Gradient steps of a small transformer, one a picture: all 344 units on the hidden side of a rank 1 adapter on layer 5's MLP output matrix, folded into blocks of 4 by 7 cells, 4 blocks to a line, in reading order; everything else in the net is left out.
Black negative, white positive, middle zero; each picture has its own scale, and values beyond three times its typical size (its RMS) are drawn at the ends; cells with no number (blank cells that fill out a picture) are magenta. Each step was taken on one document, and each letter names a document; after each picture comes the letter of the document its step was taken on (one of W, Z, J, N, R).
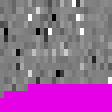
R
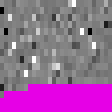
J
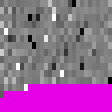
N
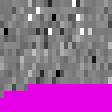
R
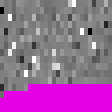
J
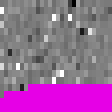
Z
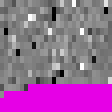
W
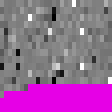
W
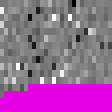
Z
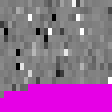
R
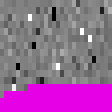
W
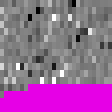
Z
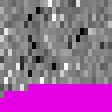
Z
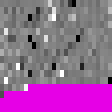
N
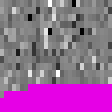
R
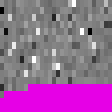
J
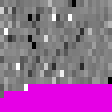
N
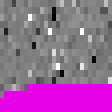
W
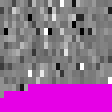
R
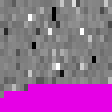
W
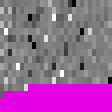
N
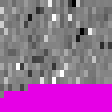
Z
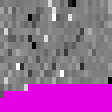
N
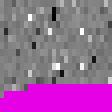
W
